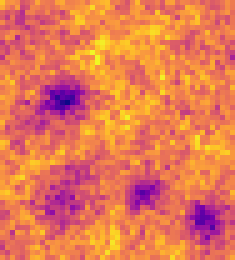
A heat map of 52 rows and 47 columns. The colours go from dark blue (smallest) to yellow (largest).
Neither half mirrors the other. Four dips sink into the field. The top middle is the ninth with the highest average. No single row or column stands out from its neighbours. The field is mottled with small blotches.
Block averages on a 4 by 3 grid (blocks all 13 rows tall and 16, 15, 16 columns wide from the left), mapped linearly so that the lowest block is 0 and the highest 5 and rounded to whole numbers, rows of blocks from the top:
253 | 044 | 324 | 231
